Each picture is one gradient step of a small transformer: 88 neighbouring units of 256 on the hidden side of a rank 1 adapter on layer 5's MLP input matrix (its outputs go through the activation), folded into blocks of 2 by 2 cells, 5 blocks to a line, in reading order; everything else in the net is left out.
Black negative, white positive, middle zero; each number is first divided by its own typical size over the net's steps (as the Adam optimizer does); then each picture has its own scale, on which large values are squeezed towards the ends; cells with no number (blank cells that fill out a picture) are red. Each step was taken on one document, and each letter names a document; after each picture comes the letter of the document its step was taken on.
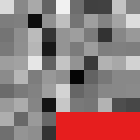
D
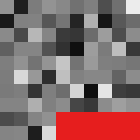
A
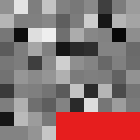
A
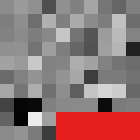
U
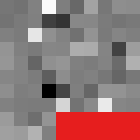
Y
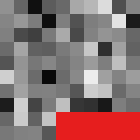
U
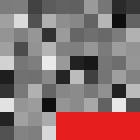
D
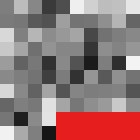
D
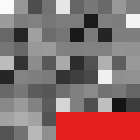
D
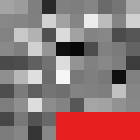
A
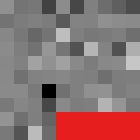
Y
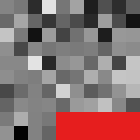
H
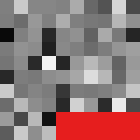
D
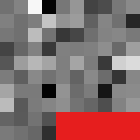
H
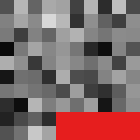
U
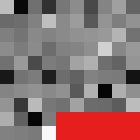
U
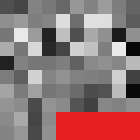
A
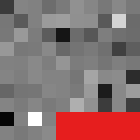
U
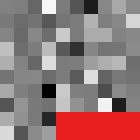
H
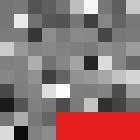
H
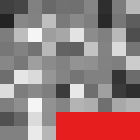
A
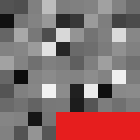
A
